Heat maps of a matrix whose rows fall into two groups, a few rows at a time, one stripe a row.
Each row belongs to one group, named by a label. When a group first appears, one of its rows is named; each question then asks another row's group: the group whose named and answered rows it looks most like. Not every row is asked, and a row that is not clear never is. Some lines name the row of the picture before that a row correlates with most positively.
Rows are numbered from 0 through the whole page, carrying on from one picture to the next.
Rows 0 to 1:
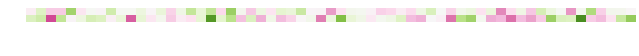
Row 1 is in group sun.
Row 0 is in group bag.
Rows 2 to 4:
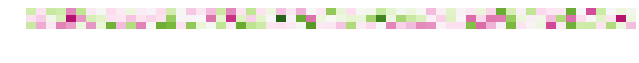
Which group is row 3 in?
bag
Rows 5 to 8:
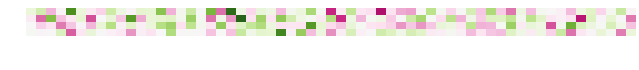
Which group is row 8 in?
bag
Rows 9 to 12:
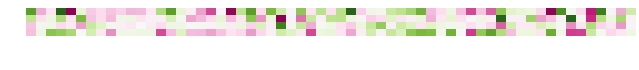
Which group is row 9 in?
bag
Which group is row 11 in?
bag
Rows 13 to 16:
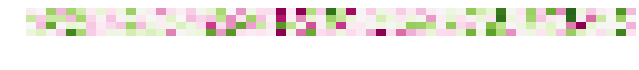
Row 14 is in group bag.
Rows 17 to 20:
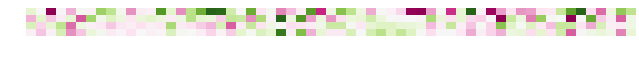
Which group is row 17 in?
sun
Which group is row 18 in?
bag
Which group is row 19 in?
bag
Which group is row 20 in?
bag
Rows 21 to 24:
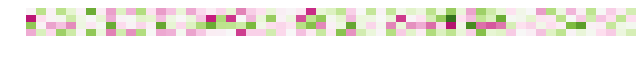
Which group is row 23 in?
sun
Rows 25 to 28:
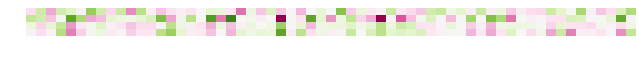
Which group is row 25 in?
sun
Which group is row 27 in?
bag
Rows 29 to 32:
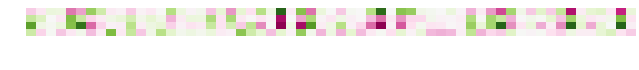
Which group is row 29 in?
bag
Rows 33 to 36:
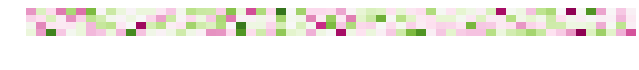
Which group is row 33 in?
bag
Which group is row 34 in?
bag
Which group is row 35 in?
sun
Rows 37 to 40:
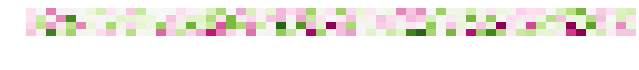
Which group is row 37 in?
sun
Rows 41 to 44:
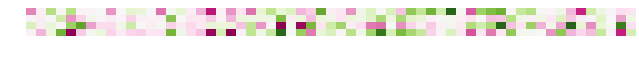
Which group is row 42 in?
bag
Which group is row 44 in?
bag
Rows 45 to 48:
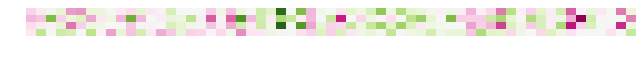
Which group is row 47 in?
bag
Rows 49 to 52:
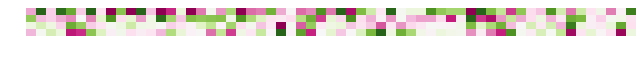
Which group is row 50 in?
sun
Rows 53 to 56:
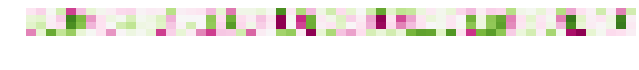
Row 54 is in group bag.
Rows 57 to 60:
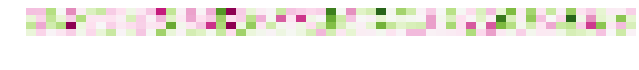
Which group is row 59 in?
bag
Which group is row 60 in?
sun
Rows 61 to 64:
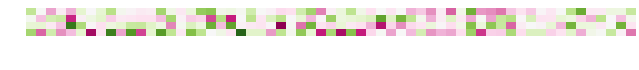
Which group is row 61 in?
sun
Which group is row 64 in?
sun
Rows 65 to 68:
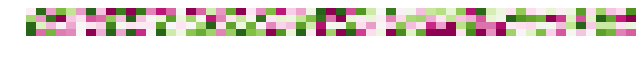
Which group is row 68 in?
sun
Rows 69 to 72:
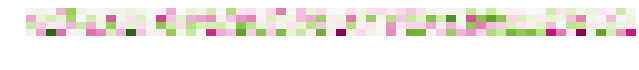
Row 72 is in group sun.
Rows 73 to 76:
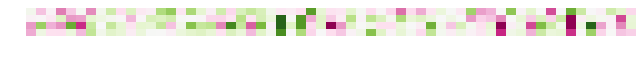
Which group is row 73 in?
sun
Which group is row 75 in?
bag
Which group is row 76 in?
bag
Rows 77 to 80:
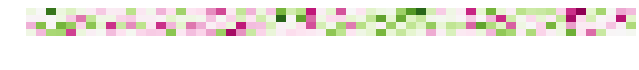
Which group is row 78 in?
bag
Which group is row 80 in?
bag
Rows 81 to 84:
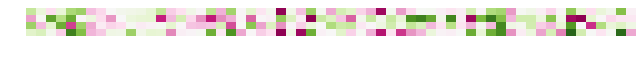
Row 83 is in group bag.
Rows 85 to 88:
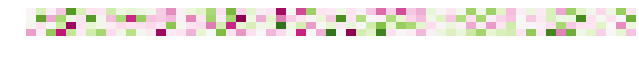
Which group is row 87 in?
bag
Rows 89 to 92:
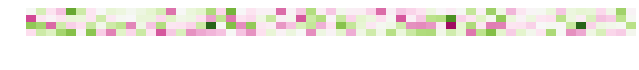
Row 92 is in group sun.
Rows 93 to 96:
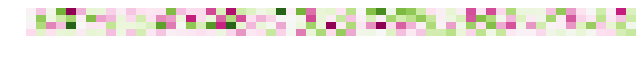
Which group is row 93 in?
bag
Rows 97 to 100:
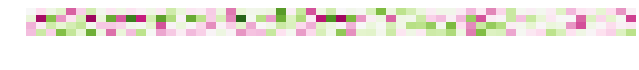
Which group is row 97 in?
bag
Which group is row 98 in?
sun
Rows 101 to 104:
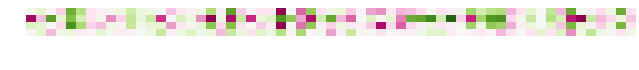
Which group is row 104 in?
bag
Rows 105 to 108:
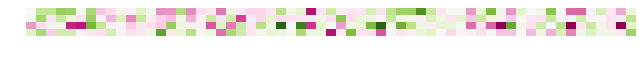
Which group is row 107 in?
bag
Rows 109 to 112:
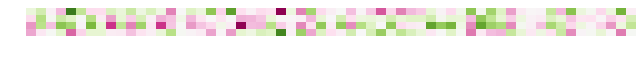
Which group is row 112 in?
bag
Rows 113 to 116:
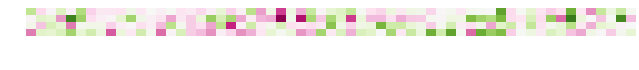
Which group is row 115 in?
bag
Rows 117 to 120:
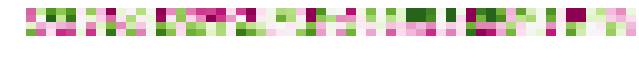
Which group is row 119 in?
sun
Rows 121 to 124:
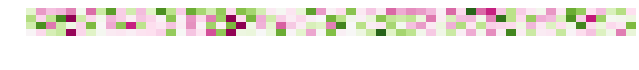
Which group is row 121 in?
sun
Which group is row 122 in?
bag
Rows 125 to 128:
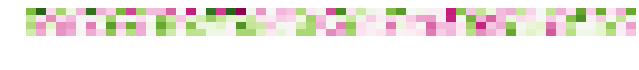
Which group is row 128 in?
sun
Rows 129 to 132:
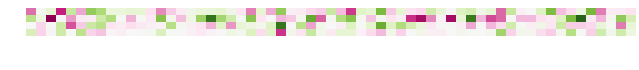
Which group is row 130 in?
sun
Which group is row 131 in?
bag
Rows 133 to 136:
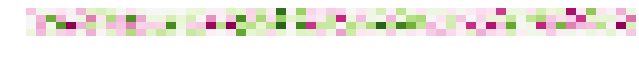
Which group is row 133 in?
bag
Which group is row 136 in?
sun
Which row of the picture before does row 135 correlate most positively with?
131
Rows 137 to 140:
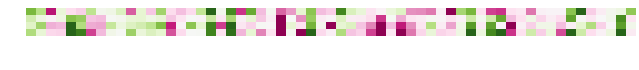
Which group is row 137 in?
sun
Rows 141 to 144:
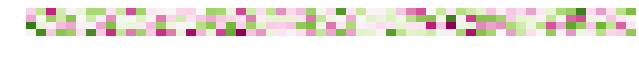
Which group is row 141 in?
sun
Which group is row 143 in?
sun
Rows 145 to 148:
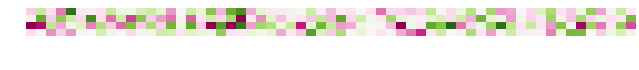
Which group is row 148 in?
sun
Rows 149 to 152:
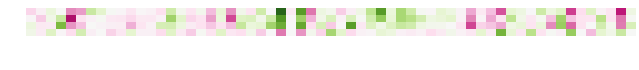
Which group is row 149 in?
bag
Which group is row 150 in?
bag
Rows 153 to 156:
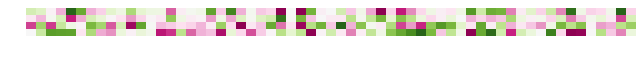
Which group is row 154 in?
bag
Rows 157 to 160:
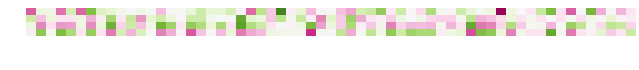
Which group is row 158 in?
sun
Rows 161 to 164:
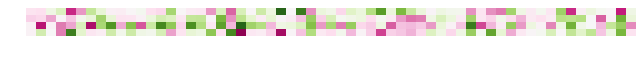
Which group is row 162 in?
sun
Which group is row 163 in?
sun
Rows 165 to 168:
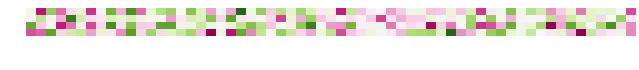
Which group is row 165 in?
sun
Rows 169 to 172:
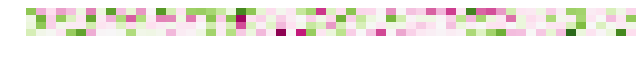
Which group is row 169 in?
sun
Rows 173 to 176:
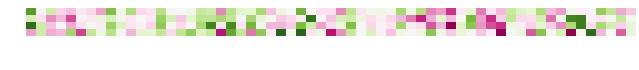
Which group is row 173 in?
sun
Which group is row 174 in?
sun
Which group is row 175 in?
sun
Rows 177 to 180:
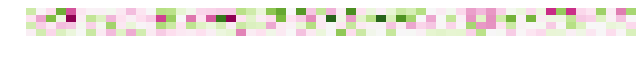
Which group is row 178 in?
bag
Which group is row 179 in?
sun
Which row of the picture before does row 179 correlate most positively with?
174
